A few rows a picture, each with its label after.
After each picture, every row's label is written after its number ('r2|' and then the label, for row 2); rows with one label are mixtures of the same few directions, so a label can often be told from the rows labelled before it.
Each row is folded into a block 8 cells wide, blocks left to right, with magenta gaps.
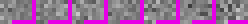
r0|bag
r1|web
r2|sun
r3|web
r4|bag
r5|web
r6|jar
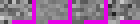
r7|bag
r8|sun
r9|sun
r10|sun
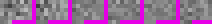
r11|web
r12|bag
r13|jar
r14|bag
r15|jar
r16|bag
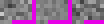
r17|web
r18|bag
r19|sun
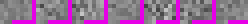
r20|sun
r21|jar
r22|bag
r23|jar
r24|jar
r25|web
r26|jar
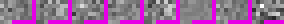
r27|bag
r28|web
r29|web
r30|sun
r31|web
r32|sun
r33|bag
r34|web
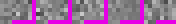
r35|jar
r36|web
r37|bag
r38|bag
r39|sun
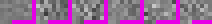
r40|sun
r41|bag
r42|jar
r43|web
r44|web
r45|jar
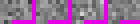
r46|bag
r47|web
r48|bag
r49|sun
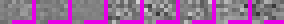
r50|web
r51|sun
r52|bag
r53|bag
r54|jar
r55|bag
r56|sun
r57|sun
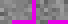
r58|web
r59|bag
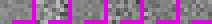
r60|sun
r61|sun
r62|jar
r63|bag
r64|web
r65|jar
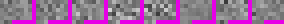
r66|bag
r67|jar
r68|sun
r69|web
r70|jar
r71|jar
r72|bag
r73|web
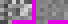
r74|web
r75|jar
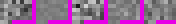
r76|web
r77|sun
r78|jar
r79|jar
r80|sun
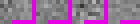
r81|bag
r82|web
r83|web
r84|sun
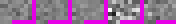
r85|jar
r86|bag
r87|web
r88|web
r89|sun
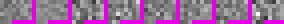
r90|web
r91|sun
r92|sun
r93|bag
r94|jar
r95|web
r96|bag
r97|sun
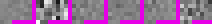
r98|sun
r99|sun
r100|bag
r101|web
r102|bag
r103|bag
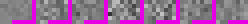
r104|jar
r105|bag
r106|sun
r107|web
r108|jar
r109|web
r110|sun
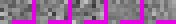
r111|web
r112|jar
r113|sun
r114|bag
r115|bag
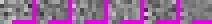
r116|sun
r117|sun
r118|bag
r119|sun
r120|web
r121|web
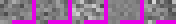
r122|sun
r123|bag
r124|sun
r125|jar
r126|bag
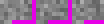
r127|sun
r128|web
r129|bag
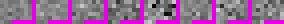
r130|bag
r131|sun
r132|web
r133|sun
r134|web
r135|jar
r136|jar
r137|jar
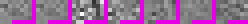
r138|jar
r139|jar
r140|bag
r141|web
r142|bag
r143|web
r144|sun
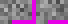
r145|jar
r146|web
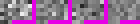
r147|web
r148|jar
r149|web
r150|jar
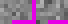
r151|jar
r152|sun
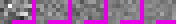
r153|web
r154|jar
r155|sun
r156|web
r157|jar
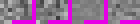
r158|bag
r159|sun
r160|jar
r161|web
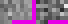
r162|bag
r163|sun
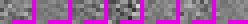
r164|web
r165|sun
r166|sun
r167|sun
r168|web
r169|web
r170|web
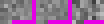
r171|jar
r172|jar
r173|sun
